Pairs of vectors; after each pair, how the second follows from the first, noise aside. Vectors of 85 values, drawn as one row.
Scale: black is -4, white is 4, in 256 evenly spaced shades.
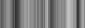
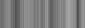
shrunk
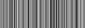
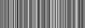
negated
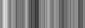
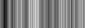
negated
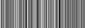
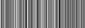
copied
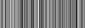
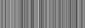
shrunk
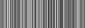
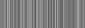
shrunk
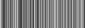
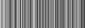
sign-scrambled
